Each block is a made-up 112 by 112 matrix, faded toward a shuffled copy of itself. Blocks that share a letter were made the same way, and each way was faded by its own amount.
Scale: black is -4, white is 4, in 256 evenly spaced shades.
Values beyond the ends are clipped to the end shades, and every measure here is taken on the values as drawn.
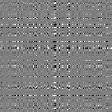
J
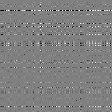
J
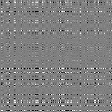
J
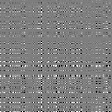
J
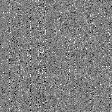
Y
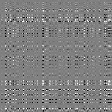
J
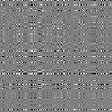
J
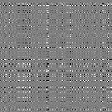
J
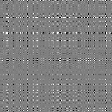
J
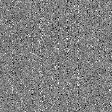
Y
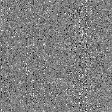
Y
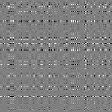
J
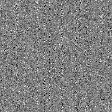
Y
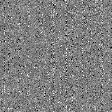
Y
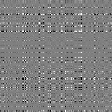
J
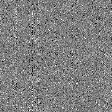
Y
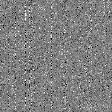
Y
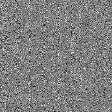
Y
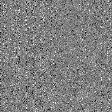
Y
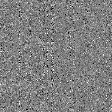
Y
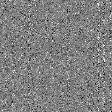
Y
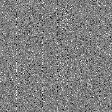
Y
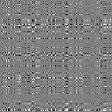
J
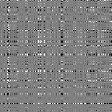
J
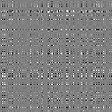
J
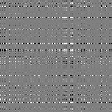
J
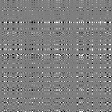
J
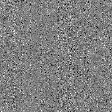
Y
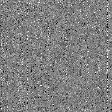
Y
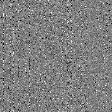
Y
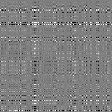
J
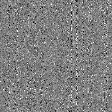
Y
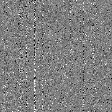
Y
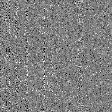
Y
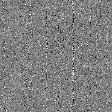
Y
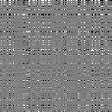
J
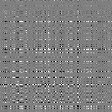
J
